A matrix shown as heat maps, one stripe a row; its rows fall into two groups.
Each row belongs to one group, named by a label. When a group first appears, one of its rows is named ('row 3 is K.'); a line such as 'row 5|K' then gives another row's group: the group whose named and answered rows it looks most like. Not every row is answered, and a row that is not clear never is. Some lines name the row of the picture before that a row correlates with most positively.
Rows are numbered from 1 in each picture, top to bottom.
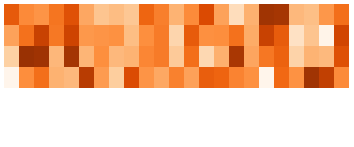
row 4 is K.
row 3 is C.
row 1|C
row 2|C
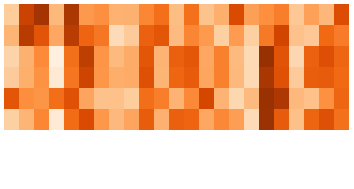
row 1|C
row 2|C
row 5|C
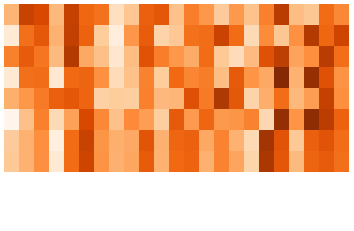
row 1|C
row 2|K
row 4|K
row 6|K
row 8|K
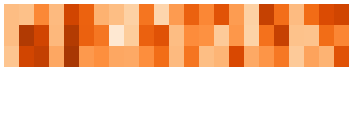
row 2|C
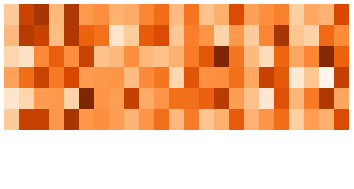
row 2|C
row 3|K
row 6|C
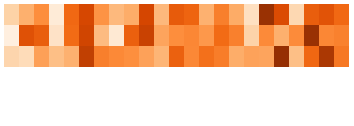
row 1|K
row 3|K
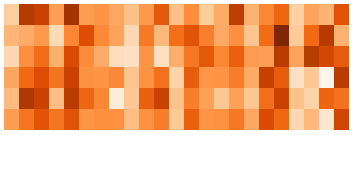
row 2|K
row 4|C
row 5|C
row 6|C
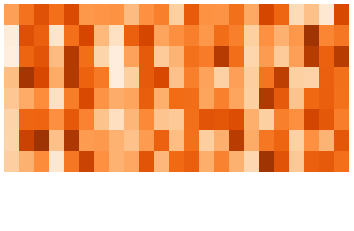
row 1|C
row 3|K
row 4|C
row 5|K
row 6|K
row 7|C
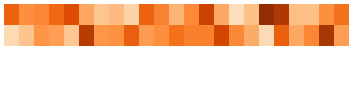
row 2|K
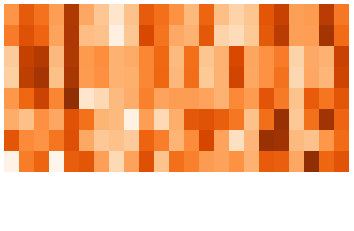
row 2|C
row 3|C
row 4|C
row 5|C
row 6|K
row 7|C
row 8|K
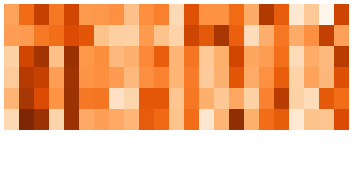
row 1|C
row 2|K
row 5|C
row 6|C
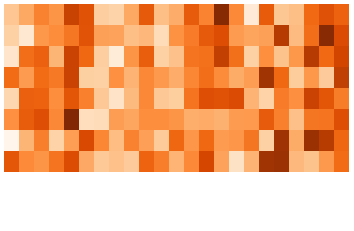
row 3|K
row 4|C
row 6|C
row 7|K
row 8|C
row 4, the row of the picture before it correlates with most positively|1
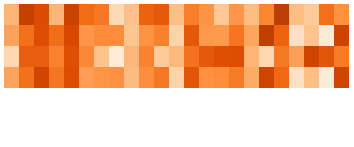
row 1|C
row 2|C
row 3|K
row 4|C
